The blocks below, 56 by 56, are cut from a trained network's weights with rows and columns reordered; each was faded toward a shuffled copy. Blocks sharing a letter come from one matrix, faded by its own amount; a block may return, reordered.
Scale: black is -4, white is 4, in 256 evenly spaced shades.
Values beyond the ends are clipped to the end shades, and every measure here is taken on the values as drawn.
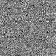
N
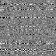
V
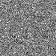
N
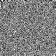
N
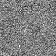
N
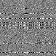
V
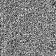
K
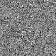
N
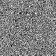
N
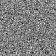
N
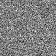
N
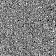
K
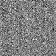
K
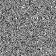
N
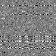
V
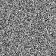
K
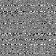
V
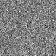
N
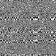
V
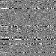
V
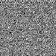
N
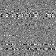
V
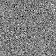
K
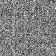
K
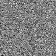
N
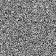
N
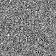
K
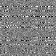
V
